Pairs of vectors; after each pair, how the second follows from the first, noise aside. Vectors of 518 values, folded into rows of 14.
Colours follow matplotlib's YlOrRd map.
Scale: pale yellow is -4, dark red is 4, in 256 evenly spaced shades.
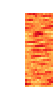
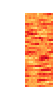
wrapped around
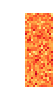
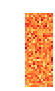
wrapped around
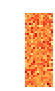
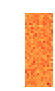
shrunk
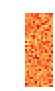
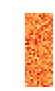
negated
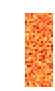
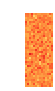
shrunk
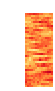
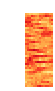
negated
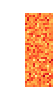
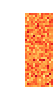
negated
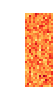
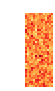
wrapped around
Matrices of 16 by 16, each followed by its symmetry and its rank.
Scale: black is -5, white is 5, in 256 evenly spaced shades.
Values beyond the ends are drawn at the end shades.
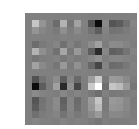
symmetric, rank one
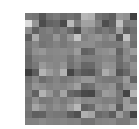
neither, rank three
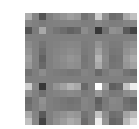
symmetric, rank one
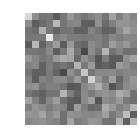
symmetric, full rank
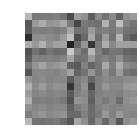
neither, rank two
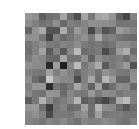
neither, rank three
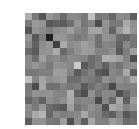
symmetric, full rank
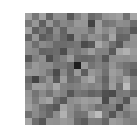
symmetric, full rank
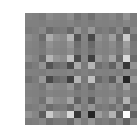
symmetric, rank one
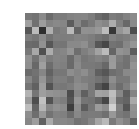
neither, rank two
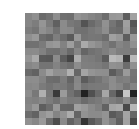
neither, rank two
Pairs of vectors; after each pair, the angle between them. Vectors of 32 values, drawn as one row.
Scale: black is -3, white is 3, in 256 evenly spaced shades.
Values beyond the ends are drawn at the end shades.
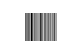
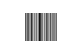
partly aligned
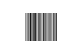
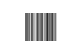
nearly opposite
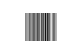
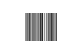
partly opposed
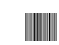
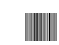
nearly parallel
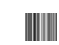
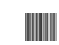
partly opposed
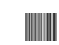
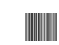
partly aligned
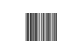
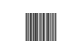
partly aligned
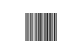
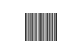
partly aligned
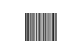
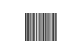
nearly parallel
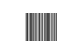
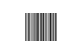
nearly opposite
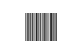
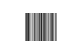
orthogonal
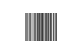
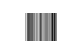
partly opposed
